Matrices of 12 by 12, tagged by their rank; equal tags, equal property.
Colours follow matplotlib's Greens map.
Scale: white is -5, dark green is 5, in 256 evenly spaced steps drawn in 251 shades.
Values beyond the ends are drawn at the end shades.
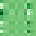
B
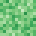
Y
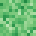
Y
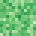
Y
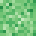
Y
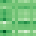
B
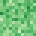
Y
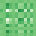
B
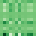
B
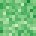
Y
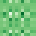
B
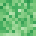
Y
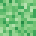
Y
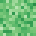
Y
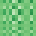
B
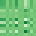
B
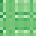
B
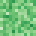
Y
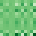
B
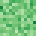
Y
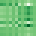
B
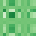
B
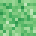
Y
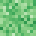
Y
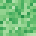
Y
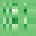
B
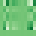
B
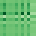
B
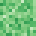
Y
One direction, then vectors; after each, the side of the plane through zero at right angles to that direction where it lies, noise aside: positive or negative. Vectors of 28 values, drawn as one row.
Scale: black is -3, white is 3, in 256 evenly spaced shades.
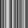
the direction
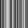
positive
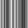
negative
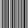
negative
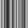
negative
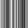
negative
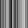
positive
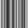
negative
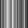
positive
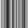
negative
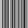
negative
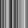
positive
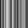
positive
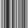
negative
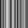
positive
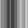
negative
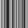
negative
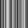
positive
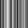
positive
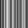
positive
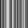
positive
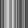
positive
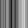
positive
